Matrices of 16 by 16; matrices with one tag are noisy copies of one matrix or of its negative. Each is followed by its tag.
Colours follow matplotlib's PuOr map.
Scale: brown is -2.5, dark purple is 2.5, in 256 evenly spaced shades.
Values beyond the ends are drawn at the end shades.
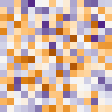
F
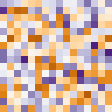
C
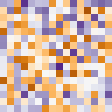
F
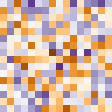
F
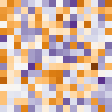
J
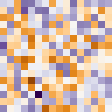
F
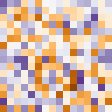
C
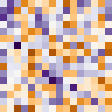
J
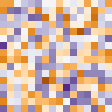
C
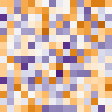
F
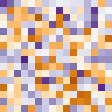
C
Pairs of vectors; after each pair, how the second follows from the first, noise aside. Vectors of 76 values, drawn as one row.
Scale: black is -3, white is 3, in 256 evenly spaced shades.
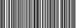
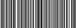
reversed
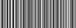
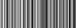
shuffled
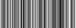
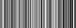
shuffled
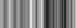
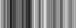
reversed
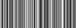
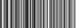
shuffled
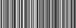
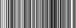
shuffled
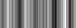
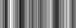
reversed
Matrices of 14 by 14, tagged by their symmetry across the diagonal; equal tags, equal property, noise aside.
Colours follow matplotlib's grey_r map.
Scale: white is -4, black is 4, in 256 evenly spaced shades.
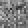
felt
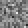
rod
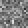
felt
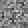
felt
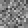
rod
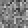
felt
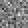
rod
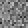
felt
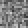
rod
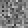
felt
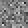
rod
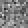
rod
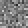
felt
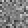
rod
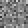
rod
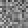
rod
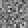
felt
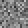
felt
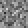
felt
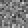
felt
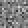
rod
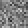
rod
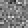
felt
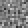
rod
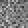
felt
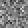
rod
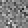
rod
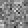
felt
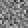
rod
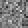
felt
